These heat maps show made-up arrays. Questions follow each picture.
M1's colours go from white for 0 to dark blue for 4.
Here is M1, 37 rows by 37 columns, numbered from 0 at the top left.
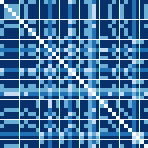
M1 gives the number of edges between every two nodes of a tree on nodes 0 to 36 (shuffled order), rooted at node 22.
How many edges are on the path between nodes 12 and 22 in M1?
1
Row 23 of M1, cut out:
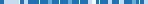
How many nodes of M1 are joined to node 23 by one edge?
9
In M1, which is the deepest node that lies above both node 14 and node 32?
12
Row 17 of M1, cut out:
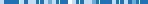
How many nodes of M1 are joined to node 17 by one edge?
11
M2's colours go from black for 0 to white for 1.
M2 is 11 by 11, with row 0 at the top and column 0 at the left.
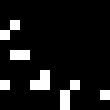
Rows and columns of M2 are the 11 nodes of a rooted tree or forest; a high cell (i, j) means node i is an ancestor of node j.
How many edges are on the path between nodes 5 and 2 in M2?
1
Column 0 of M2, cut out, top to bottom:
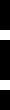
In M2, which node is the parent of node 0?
3
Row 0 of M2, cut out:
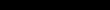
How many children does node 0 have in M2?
0
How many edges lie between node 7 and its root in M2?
1
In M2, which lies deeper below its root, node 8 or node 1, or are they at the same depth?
node 1
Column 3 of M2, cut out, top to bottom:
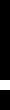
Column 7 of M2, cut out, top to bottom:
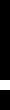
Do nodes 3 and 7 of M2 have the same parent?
yes
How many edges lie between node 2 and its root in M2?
1
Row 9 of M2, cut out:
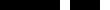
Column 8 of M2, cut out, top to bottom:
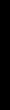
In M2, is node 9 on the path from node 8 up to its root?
no
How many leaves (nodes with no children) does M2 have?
4
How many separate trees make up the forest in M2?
3
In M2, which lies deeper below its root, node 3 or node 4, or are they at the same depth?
node 4
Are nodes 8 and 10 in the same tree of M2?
no
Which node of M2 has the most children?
8
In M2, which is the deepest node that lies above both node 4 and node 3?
8
